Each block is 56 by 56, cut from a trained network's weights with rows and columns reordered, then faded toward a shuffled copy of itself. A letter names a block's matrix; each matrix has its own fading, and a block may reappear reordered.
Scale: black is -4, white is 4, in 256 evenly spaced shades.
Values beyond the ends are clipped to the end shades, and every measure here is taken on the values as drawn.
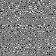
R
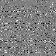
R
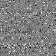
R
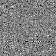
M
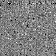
M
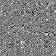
R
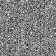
M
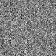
M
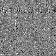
M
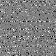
R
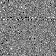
M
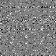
R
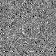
M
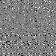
R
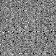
M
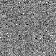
M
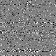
R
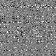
R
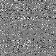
R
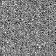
M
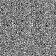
M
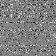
R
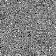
M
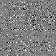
R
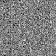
M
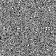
M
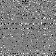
R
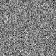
M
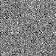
M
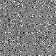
R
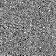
M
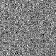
M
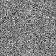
M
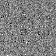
M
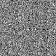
M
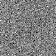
M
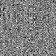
M
